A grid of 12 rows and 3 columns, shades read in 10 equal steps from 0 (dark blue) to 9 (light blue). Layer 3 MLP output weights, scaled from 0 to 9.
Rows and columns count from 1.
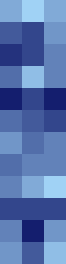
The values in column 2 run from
0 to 9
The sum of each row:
23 11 8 17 2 9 15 14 21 6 11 17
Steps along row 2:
down up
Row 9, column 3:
9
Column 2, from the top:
9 2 2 8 2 3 4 5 7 2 0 3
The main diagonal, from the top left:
7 2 5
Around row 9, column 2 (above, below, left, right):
5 2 5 9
